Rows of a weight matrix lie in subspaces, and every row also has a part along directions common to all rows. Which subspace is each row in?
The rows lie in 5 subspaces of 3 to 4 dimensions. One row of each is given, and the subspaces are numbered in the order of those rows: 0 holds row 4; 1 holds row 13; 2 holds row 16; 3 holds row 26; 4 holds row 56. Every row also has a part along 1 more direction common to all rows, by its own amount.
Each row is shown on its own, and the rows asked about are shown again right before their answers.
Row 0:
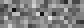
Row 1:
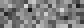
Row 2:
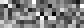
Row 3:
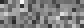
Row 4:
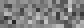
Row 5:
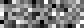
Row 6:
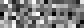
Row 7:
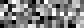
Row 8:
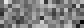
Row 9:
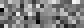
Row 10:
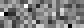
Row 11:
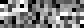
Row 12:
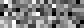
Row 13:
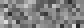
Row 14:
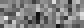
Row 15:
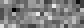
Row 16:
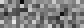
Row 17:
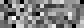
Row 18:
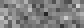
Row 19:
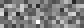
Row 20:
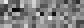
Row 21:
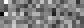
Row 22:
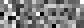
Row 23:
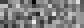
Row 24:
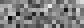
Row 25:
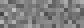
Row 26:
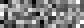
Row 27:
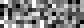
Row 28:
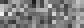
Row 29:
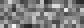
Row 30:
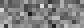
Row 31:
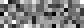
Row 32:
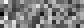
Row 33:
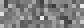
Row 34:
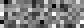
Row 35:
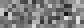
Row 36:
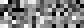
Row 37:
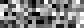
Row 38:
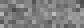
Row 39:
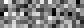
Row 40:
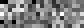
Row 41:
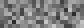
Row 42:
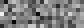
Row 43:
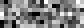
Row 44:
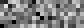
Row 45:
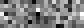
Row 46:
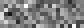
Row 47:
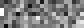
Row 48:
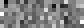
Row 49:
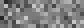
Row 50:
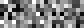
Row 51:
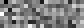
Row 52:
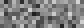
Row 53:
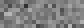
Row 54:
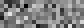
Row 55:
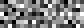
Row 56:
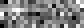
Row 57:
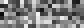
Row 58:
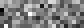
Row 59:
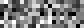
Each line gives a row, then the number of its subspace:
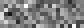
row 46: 1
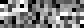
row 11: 2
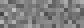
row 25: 4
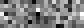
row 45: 0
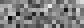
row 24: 2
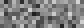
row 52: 2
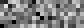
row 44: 3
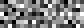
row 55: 4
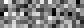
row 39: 1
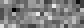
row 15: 4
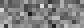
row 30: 0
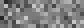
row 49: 1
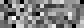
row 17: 2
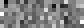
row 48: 3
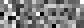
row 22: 2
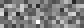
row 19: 0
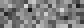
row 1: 1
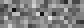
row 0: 4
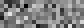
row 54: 1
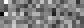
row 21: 1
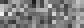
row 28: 2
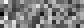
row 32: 0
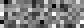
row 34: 3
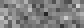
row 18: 1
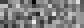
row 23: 3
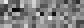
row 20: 4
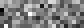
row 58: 0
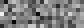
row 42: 3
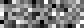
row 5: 3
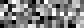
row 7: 3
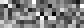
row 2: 3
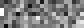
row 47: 0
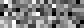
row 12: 1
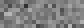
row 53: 1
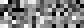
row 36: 4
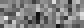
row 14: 0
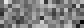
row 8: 3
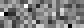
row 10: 1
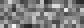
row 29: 4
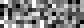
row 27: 3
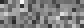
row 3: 2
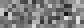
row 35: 2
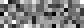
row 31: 4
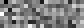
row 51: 3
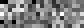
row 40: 2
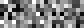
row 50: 2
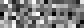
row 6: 2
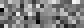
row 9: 0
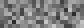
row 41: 0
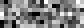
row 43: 4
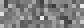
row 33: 3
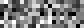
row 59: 0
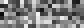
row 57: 0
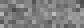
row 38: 4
